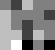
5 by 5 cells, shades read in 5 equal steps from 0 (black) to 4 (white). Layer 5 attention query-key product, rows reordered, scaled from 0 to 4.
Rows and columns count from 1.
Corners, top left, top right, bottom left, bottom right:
2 2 3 0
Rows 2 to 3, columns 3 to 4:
2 2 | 1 2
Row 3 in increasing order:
1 2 2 2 3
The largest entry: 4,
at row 5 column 2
